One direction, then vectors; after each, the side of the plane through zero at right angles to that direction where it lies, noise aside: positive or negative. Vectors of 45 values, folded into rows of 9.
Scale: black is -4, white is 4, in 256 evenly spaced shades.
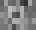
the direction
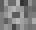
positive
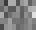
negative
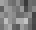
positive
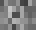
positive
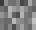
positive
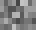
negative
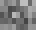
negative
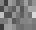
negative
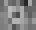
positive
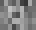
positive
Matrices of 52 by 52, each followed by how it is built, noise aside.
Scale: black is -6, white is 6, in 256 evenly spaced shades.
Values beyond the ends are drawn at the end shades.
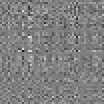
low rank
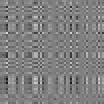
low rank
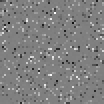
sparse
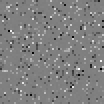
sparse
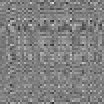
low rank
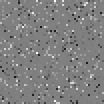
sparse
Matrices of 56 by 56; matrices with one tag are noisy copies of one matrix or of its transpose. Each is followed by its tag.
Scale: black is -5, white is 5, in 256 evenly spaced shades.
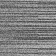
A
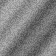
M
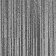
A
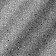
M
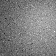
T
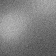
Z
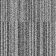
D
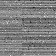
D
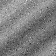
M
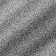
M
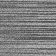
A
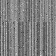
D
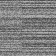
D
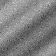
M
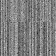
D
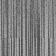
A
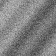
M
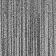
A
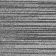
A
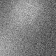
Z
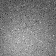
T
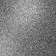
Z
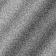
M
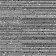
D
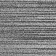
A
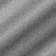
M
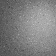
T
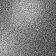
Z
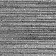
A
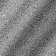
M
